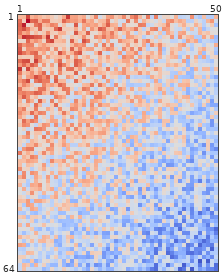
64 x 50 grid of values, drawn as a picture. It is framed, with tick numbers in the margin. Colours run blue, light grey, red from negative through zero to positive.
There are no regular stripes. The ninth with the lowest average is the bottom right. The field climbs toward the top left. The texture is fine-grained noise.
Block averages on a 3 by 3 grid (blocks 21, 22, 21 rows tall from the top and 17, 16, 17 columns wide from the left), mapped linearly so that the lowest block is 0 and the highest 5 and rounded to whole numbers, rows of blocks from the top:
543
431
210
